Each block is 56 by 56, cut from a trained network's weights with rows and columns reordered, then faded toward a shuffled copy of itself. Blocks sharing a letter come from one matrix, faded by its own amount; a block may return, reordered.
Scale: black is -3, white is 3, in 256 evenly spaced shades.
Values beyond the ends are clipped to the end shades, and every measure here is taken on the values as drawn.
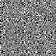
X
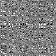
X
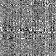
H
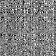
H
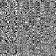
X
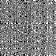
H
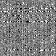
H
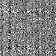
H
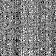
H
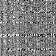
H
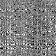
H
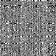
H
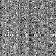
H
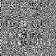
X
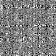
H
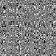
X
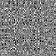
X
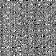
H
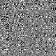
X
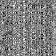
H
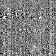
H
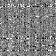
H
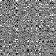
X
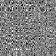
X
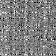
H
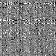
H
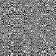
X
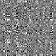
X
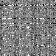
H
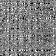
H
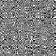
X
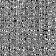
H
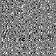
X
